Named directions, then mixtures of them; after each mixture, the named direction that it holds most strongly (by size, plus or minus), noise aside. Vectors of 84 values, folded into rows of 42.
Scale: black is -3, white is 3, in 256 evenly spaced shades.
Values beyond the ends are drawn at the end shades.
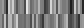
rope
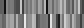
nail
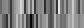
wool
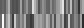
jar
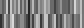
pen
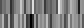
wool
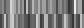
pen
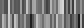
jar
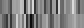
wool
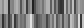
jar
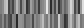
rope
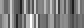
wool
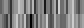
wool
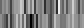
wool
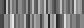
pen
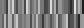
rope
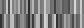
pen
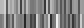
nail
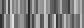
pen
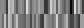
rope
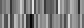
wool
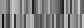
jar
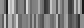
rope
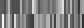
jar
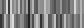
pen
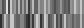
pen
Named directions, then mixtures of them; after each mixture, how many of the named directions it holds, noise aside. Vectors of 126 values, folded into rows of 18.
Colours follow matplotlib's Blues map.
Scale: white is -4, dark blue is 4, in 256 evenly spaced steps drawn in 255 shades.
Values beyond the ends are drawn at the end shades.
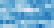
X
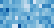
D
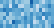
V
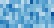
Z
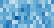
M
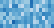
one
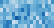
one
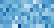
two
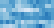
one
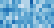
three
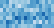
three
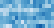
three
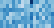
two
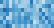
three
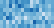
three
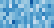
one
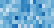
three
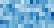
two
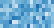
two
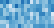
one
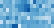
two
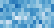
two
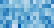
two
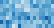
three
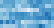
one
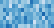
two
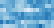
one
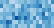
two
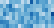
one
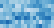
two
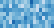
one
